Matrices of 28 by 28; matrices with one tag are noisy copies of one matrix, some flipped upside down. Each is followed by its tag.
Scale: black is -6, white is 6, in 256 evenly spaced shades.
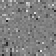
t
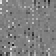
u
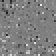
t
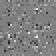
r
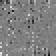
u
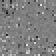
t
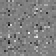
r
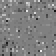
t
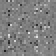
r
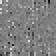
u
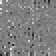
u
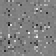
r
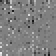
u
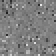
t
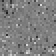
t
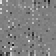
u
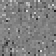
t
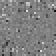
t
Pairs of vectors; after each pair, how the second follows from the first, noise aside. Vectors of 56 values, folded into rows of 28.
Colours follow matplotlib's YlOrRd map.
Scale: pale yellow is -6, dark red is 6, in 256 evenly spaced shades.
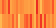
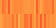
shrunk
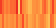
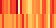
scaled up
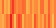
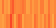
shrunk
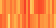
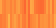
shrunk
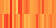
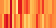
scaled up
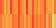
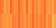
shrunk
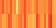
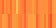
shrunk
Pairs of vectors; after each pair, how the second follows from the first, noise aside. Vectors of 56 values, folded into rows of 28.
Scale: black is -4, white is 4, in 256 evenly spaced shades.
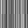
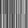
wrapped around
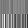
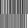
wrapped around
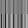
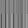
shrunk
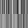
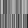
wrapped around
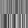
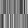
wrapped around
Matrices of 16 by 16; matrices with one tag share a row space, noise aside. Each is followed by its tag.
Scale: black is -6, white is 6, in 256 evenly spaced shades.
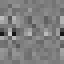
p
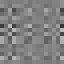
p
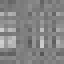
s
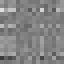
s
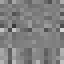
p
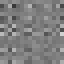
p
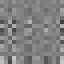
p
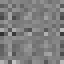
p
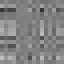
s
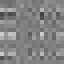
s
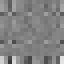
p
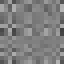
p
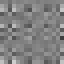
p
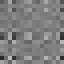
p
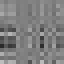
s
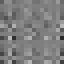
p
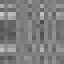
s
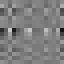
p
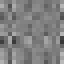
p
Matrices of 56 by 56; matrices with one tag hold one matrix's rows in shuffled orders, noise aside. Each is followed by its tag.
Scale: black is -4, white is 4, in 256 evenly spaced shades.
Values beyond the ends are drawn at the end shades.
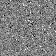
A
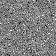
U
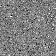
U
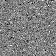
U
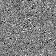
A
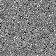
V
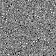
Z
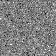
U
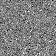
A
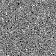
Z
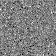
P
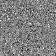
P
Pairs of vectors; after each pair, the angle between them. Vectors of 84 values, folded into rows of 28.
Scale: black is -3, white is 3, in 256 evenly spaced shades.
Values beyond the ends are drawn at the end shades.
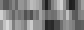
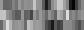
nearly parallel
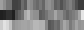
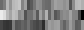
nearly opposite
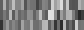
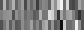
nearly parallel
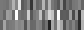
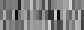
nearly opposite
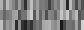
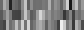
partly opposed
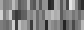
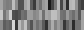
nearly parallel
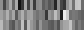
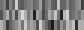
partly aligned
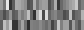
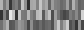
partly aligned
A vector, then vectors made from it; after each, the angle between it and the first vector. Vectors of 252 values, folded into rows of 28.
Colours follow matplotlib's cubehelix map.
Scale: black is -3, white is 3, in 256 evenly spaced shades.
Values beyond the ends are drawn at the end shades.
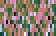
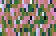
orthogonal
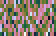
nearly parallel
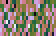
partly opposed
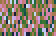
partly aligned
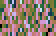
partly opposed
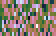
partly opposed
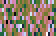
nearly parallel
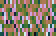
nearly parallel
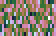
nearly opposite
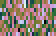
orthogonal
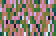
nearly parallel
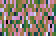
nearly parallel
